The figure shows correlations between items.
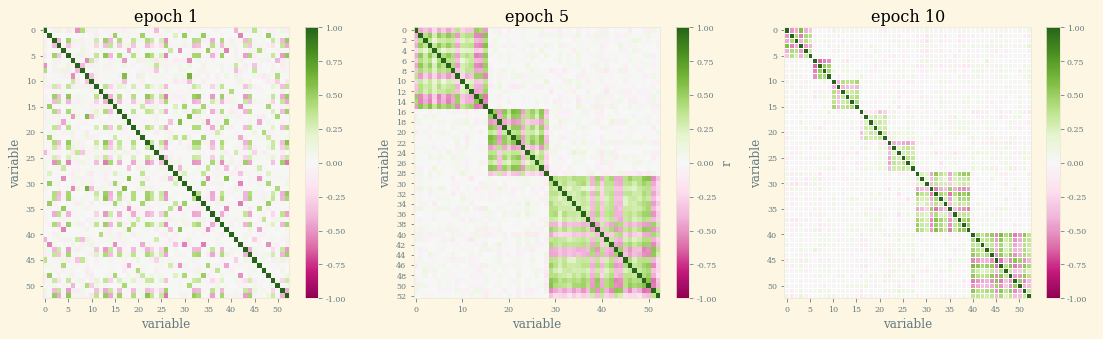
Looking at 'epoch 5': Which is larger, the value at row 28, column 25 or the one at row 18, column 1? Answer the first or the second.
the second
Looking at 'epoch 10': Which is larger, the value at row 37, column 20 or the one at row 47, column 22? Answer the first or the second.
the first
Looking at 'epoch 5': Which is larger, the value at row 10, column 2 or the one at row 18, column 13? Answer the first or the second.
the first
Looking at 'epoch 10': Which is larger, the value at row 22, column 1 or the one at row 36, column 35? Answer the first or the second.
the first
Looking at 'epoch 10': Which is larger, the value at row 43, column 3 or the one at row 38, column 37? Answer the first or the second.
the second
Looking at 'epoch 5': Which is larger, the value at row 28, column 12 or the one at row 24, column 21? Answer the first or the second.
the second
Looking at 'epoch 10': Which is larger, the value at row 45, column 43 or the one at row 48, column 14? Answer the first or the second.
the second
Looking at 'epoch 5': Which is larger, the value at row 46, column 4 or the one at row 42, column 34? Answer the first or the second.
the second
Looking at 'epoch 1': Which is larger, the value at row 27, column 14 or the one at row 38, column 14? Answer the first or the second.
the first
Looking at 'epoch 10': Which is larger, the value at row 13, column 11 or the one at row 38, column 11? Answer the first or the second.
the second
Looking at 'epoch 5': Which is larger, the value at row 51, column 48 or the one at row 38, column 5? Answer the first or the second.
the second
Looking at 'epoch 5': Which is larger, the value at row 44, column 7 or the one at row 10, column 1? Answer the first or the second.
the second
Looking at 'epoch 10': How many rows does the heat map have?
53
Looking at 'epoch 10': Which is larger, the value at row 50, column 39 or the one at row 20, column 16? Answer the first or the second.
the first
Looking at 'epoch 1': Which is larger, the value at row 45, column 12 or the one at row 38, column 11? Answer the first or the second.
the second
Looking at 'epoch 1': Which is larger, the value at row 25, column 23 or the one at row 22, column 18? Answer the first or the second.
the first
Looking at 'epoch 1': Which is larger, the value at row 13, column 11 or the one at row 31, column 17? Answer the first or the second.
the second
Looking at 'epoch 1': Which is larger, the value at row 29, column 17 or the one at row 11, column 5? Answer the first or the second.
the second
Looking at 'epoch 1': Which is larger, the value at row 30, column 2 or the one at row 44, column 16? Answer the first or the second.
the second
